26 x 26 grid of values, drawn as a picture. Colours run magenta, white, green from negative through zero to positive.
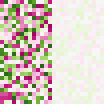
Neither half mirrors the other. A vertical seam about 50% of the way across splits the table, and the right part is calmer. The values follow a bell shape. The texture is fine-grained noise.
